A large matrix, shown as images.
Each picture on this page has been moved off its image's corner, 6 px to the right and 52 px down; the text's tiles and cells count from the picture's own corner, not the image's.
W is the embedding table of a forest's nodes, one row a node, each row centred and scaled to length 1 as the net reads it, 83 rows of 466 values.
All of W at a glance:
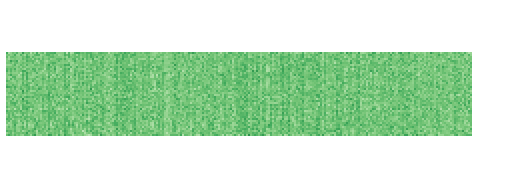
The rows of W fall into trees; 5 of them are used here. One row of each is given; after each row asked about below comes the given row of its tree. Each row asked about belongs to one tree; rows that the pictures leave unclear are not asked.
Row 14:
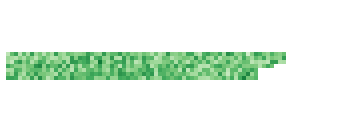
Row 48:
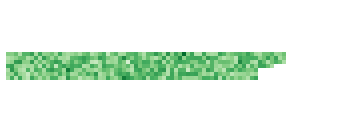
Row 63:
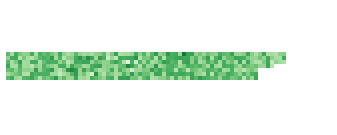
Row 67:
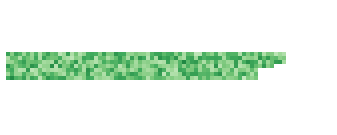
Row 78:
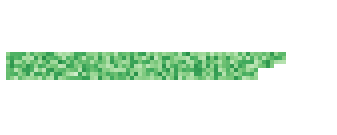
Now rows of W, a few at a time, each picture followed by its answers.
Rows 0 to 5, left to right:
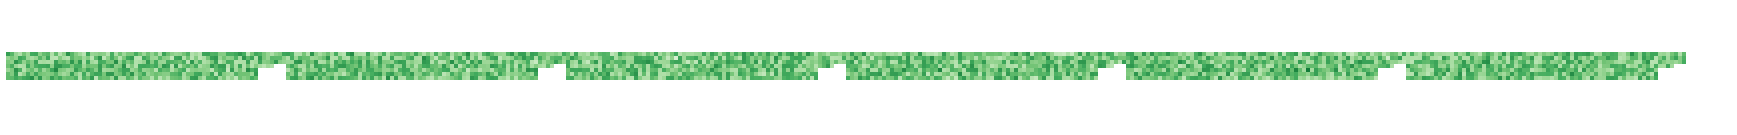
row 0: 14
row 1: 14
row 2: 63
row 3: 78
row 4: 78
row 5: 14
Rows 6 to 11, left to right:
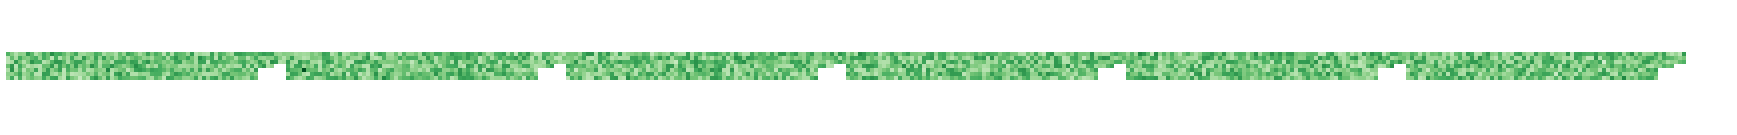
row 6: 48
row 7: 63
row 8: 48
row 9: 67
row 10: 67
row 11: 14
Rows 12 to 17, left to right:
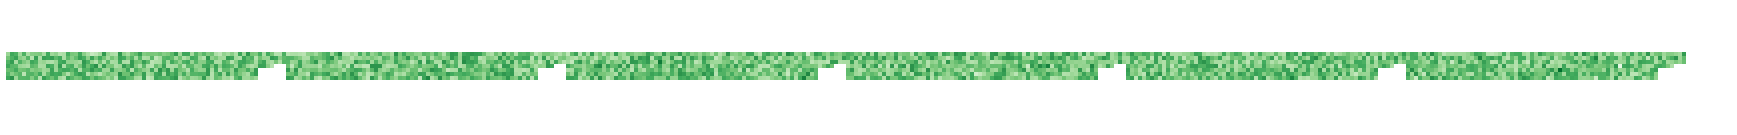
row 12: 78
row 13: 63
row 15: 67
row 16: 78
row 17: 78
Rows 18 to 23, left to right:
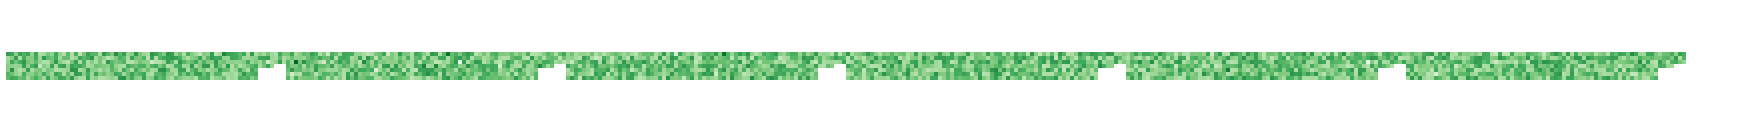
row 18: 67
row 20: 14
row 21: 48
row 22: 48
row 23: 48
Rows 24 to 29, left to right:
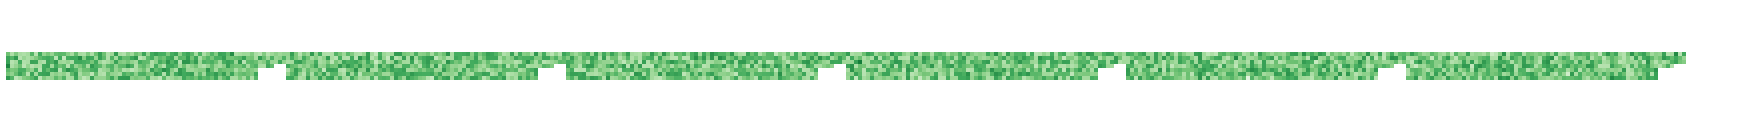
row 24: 63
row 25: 14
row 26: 67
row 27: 48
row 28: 78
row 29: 14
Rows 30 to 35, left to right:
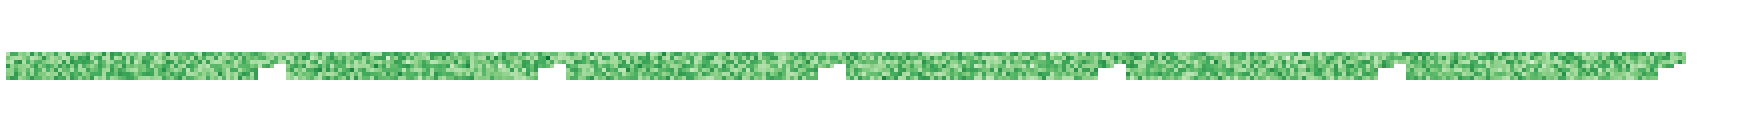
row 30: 14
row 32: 14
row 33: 78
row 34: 78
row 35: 67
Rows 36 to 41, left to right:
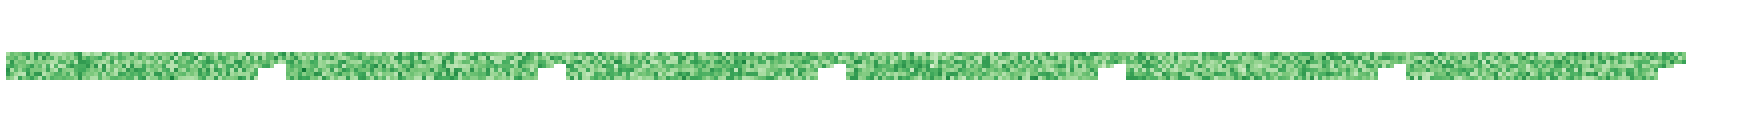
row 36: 78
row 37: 78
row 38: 48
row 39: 14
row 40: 67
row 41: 48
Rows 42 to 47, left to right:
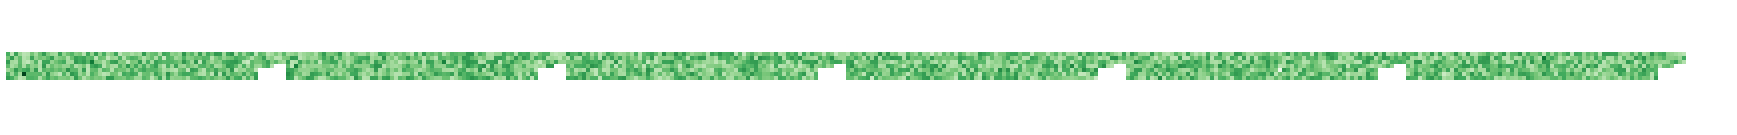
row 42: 63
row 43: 63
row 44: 67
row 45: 78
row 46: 14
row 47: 14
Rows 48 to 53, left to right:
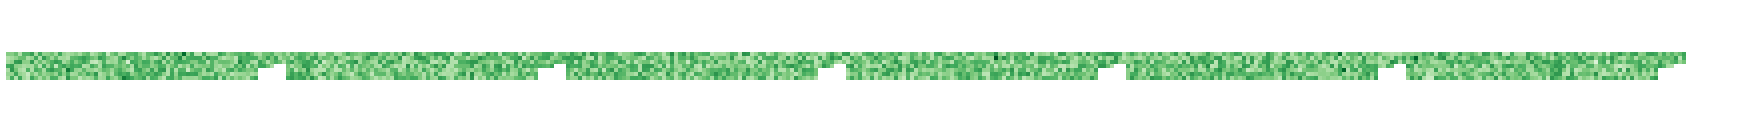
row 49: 67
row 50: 78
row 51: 48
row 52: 14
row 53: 48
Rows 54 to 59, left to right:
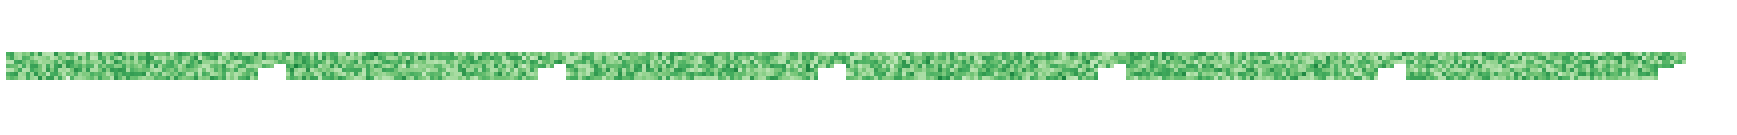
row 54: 14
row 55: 67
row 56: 14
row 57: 14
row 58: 78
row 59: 67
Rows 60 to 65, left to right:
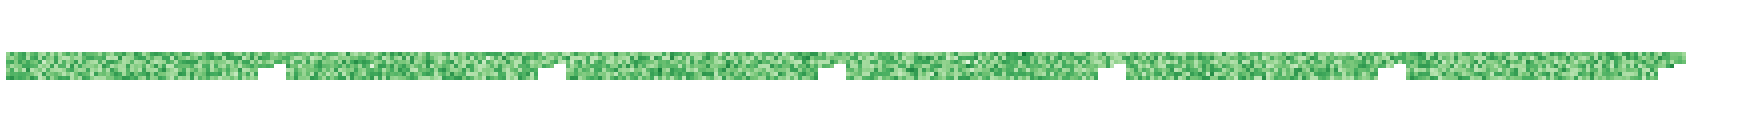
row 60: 67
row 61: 14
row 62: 14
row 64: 78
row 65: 67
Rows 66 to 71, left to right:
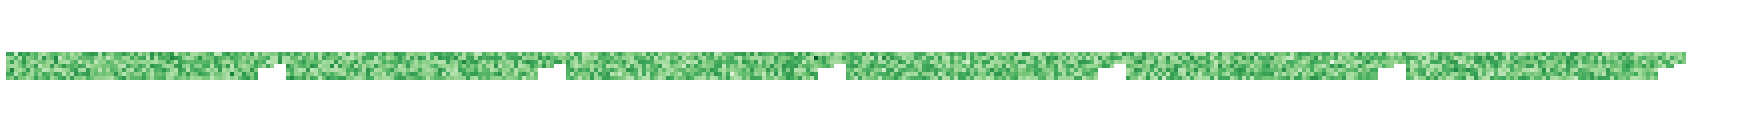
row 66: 67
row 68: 63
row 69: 78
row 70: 14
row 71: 63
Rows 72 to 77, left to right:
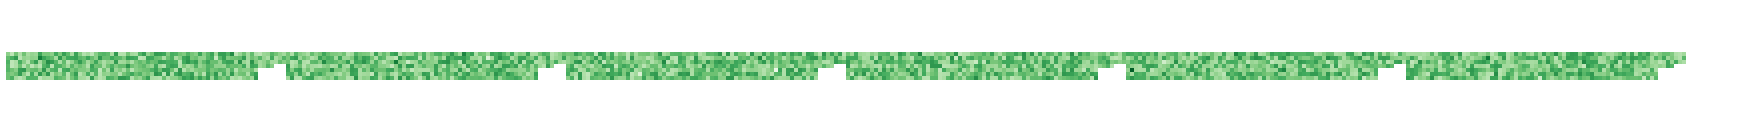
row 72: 63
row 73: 63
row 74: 48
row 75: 63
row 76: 67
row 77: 63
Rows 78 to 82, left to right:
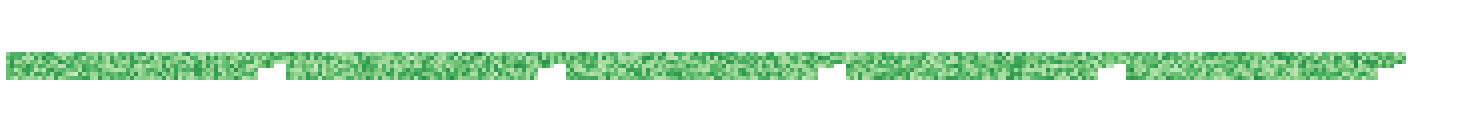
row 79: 78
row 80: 67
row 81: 48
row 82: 67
